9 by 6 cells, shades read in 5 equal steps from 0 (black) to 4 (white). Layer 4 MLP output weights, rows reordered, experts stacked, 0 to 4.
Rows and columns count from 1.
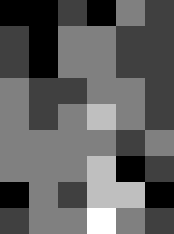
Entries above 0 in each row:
3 5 5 6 6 6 5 4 6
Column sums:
11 10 15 21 14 9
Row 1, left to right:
0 0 1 0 2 1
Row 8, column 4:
3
